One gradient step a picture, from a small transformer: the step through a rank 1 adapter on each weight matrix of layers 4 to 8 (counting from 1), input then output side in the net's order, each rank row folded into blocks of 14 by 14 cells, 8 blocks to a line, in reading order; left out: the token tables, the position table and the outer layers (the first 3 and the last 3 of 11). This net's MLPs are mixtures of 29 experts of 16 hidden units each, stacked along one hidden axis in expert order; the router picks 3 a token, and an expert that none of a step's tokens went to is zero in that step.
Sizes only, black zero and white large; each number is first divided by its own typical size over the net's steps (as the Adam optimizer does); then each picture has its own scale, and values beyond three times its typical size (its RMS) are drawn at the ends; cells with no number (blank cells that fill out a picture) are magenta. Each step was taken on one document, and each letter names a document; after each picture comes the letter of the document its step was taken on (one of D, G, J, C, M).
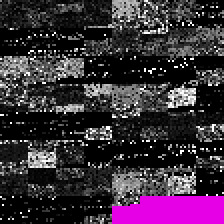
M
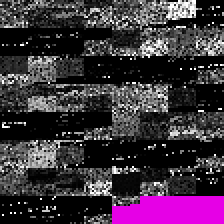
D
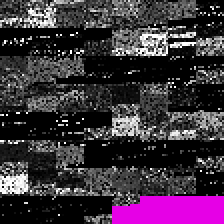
D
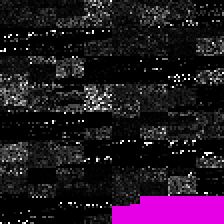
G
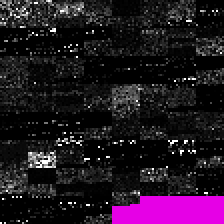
G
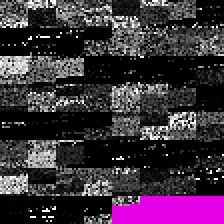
D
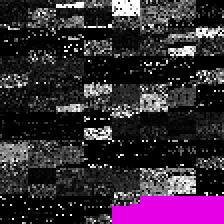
M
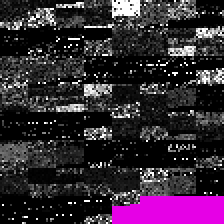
M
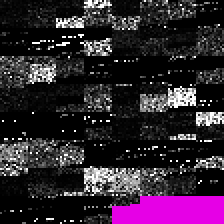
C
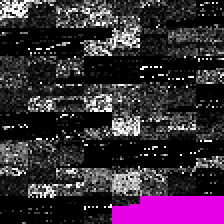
C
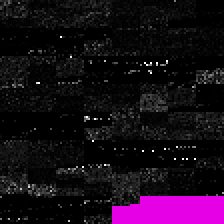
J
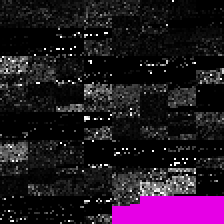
J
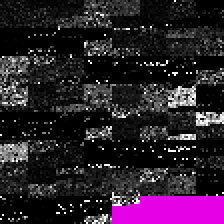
J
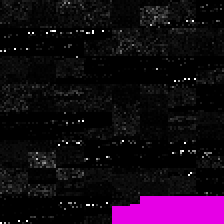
G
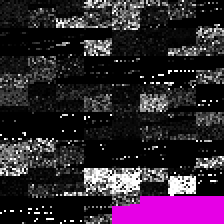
C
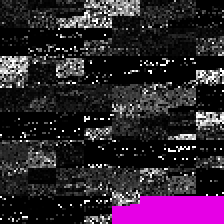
J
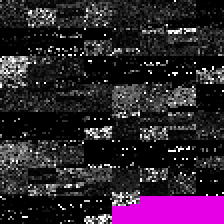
J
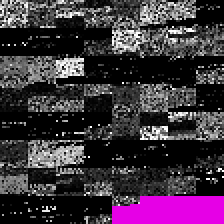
D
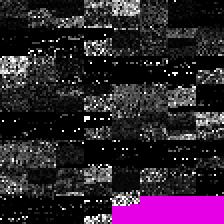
J
